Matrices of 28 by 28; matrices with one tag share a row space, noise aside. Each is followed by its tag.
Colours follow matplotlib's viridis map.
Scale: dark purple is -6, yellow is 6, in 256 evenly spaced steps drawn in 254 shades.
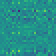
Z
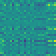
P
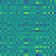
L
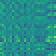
P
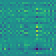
L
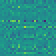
Z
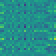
P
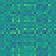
Z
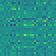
Z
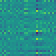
L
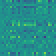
Z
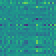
L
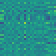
P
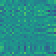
P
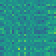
P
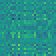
Z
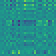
Z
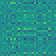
Z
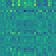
Z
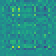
Z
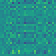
Z
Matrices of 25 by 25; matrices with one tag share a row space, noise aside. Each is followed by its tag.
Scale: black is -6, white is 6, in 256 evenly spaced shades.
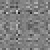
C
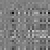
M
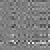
M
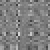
C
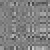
M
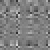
C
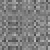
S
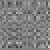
S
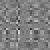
C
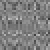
S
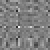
C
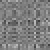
S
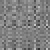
S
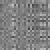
M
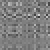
S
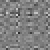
C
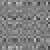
S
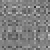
S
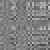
M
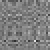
S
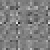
C
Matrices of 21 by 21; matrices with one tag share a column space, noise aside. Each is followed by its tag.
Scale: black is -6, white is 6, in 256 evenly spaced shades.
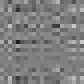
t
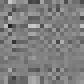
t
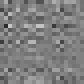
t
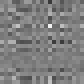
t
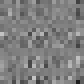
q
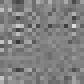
t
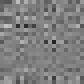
t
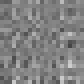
q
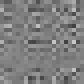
t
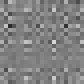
t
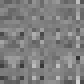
q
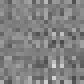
q
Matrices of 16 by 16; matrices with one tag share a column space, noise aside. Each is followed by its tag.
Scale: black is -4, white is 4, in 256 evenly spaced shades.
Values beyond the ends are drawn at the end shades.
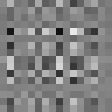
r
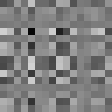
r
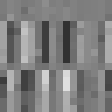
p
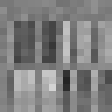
p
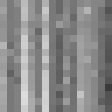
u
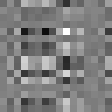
r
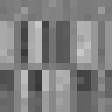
p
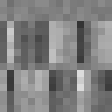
p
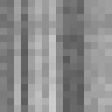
u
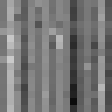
u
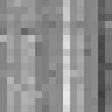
u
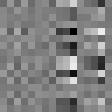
r
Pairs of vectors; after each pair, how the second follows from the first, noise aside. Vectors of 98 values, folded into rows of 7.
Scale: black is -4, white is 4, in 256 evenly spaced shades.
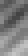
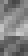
wrapped around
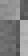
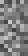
shuffled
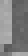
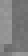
shrunk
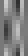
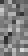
shuffled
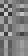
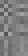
shrunk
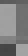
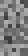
shuffled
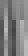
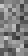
shuffled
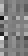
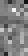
shuffled
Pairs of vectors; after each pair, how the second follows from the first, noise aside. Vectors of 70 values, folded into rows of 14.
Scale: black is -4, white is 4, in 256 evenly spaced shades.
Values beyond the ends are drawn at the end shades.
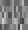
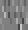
partly zeroed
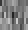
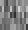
reversed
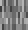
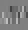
partly zeroed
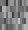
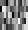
scaled up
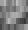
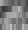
reversed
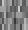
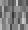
wrapped around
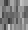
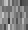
sign-scrambled
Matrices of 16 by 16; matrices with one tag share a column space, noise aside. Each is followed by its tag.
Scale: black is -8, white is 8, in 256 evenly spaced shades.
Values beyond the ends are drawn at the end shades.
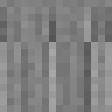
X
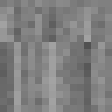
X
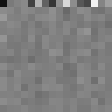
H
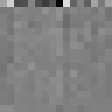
H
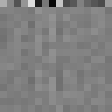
H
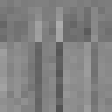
X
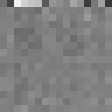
H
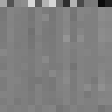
H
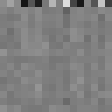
H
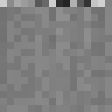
H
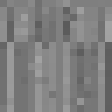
X
